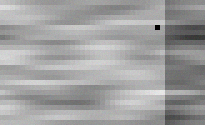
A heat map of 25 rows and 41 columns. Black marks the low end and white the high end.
Grain: streaks across. Seam: vertical, 80% of the way across, the left part higher. Lone odd cells: 1, lower than its neighbours.
